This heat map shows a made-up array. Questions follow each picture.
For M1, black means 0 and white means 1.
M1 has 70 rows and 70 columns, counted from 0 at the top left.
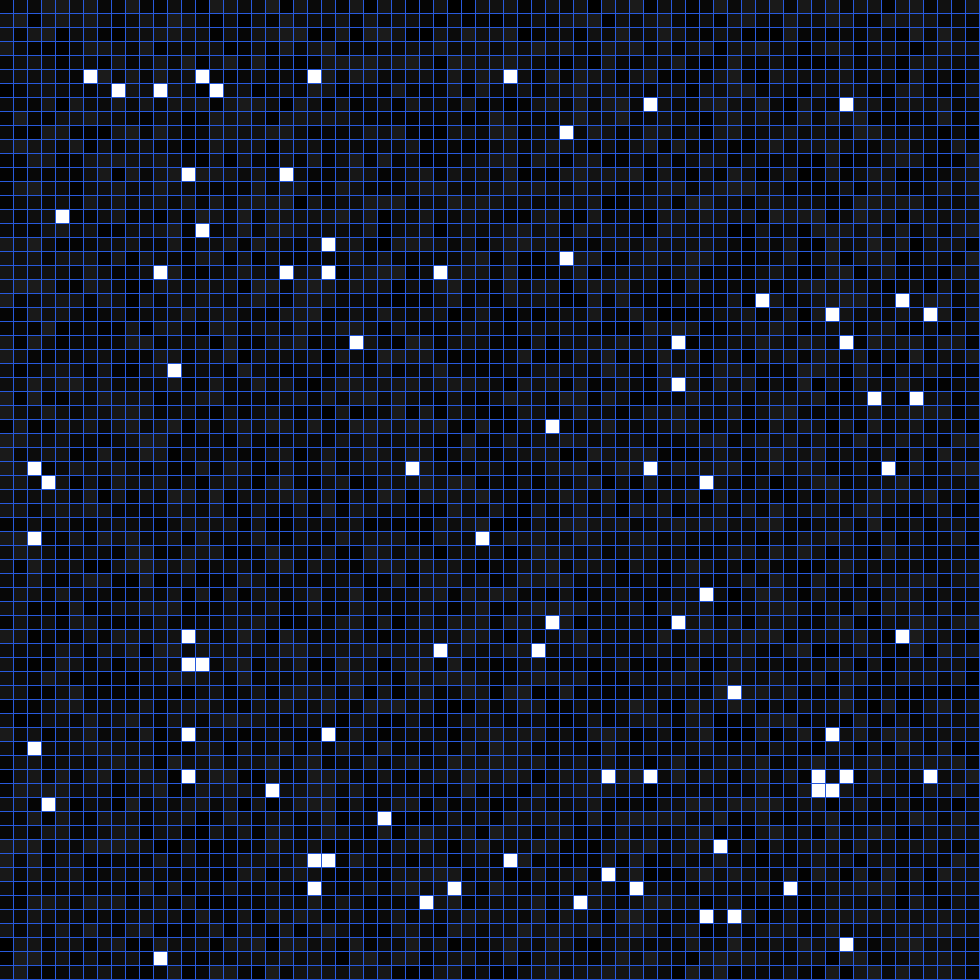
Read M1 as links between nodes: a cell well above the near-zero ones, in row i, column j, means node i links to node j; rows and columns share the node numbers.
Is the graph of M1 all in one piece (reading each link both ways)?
no
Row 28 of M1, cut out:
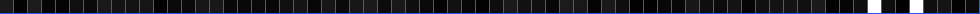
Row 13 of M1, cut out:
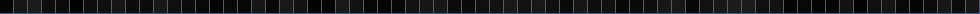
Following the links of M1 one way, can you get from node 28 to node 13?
yes
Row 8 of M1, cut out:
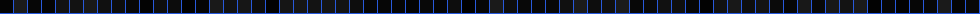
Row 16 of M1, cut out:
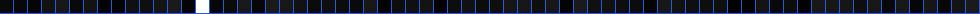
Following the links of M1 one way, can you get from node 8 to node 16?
no
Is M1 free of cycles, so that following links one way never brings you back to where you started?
yes
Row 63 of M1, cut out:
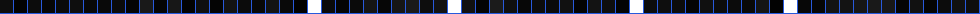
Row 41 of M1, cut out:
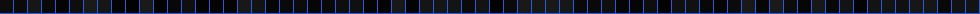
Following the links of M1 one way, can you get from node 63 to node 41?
yes
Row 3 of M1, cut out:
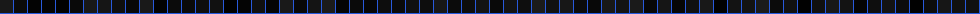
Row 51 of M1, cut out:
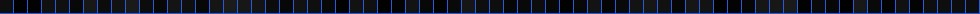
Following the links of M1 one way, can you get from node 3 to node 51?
no
